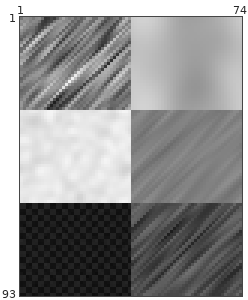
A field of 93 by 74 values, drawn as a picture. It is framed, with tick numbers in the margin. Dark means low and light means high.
It is made of 3 by 2 panels. Panel 1,1: middling, slanting up to the right, strong in contrast. Panel 1,2: high, smooth. Panel 2,1: very high, blotchy, faint in contrast. Panel 2,2: middling, slanting up to the right, faint in contrast. Panel 3,1: very low, checkered, faint in contrast. Panel 3,2: low, slanting up to the right.
